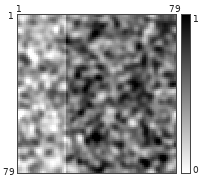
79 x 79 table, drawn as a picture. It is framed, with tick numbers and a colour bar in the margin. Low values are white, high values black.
Grain: blotchy. Seam: vertical, 30% of the way across, the right part higher. Histogram: bell-shaped. Stripes: none.
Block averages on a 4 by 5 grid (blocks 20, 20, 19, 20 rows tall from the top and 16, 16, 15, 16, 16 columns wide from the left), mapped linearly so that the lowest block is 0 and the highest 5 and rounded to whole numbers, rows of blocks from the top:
02445
13554
02444
11545
